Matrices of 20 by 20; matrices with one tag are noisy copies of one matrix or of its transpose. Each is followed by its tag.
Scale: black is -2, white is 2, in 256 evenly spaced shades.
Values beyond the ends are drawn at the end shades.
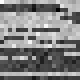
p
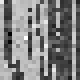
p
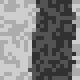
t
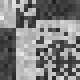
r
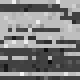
p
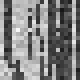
p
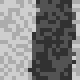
t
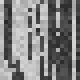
p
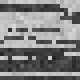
p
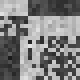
r
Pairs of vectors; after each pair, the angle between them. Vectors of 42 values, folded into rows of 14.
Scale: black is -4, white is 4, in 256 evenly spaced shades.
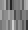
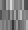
nearly opposite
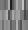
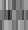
orthogonal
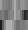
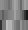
nearly parallel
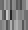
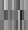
orthogonal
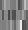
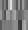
partly opposed
